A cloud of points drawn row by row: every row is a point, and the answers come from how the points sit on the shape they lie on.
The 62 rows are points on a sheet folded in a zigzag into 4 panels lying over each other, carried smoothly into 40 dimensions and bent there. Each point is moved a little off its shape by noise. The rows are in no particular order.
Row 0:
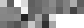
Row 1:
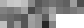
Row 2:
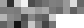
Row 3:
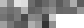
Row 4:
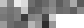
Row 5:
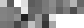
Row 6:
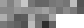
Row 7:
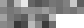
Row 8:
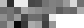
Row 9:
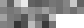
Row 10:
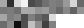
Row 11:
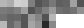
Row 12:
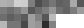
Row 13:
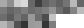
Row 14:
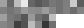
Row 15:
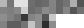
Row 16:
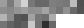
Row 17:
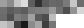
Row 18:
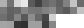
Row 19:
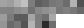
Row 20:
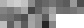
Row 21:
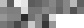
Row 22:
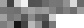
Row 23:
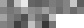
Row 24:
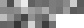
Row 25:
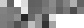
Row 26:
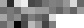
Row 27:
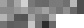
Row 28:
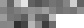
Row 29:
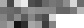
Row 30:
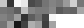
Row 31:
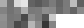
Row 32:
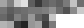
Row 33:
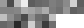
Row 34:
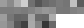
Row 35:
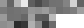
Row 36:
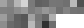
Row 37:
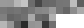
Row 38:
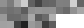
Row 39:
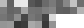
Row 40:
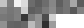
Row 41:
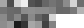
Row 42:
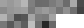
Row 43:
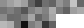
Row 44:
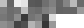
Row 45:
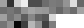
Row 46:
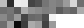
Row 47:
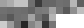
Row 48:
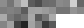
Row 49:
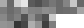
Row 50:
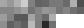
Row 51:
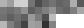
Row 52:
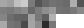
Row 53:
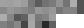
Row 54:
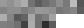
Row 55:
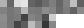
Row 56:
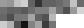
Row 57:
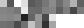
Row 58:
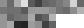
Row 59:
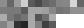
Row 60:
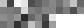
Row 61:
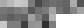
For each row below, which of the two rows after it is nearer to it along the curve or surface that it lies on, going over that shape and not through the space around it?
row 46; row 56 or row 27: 56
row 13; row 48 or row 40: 40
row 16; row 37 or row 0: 37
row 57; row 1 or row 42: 1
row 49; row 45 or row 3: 3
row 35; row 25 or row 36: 36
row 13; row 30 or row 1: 1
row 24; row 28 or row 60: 28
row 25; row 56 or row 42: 56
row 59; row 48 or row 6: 48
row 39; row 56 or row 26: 56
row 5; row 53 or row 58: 58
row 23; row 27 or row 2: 2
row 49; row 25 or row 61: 25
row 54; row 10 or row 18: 10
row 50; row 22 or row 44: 22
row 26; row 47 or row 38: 38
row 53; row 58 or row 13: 58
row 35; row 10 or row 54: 10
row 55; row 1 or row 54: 1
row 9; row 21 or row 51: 21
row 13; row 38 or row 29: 29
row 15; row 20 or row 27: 20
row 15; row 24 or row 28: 28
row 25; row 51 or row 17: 51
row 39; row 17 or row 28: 17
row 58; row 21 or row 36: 36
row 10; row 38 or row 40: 38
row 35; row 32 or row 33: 33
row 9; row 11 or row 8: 8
